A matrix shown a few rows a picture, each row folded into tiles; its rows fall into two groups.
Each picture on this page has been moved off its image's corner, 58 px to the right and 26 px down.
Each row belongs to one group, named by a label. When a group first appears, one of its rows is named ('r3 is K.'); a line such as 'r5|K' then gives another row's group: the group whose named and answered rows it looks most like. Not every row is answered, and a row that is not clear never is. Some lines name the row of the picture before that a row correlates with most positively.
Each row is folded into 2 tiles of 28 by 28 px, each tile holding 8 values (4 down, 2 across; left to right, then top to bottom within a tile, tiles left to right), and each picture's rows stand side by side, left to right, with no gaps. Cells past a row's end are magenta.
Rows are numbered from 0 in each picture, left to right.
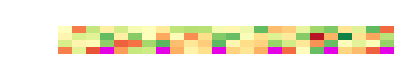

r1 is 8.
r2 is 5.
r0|5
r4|8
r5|5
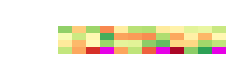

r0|5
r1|5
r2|8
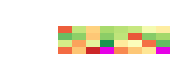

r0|5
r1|5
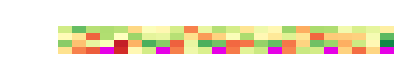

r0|5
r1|8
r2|8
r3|8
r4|8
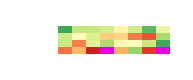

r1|5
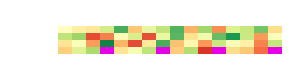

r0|8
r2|5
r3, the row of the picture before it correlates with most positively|0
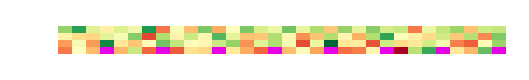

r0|5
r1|5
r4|5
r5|5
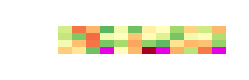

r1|5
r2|5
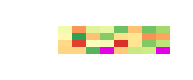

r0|8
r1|8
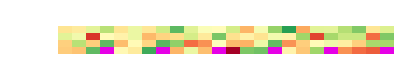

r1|8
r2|5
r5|5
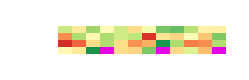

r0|8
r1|8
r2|5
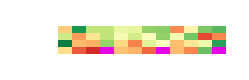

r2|8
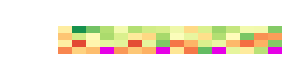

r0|5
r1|5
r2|8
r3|8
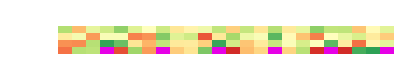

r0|8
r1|5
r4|5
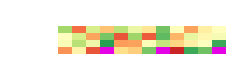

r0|5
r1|8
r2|8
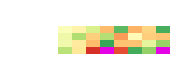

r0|5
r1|8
